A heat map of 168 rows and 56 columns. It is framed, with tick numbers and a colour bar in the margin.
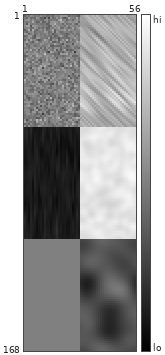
The table splits into 3 rows of 2 panels. Panel 1,1: middling, fine-grained. Panel 1,2: high, slanting down to the right. Panel 2,1: very low, streaked downward, faint in contrast. Panel 2,2: very high, blotchy, faint in contrast. Panel 3,1: middling, flat. Panel 3,2: low, smooth.
